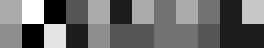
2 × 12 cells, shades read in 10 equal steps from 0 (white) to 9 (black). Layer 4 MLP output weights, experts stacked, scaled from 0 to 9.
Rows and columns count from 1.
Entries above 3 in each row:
6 11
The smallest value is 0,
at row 1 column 2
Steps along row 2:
up down up down up same down same up up same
